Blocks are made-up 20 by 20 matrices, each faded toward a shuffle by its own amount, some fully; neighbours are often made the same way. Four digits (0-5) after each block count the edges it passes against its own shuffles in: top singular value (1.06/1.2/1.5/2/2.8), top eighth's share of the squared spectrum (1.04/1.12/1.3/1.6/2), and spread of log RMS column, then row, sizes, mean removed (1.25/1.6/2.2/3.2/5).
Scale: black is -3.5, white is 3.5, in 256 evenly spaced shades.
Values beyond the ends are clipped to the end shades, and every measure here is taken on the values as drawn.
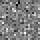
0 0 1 0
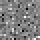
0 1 0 0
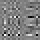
3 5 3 2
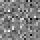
3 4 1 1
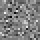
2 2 0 0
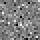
0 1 0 0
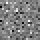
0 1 0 1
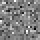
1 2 0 0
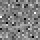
2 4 0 1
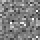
2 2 0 0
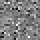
2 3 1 0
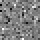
0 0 0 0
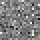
2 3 0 0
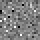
0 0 0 0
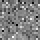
0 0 0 0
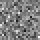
1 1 0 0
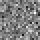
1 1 0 0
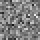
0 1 0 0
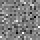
1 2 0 0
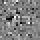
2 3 1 2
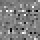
2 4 0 2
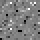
0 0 0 0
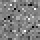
1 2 0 1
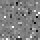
0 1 0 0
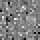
2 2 0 0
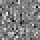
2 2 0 1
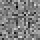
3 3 0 1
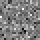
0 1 0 0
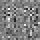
3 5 2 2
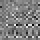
3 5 2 2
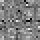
3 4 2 2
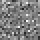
1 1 0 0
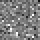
1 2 0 0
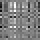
4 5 3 3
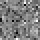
3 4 1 0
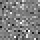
1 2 0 0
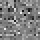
3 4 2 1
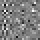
3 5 2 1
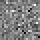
2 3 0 0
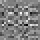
3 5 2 2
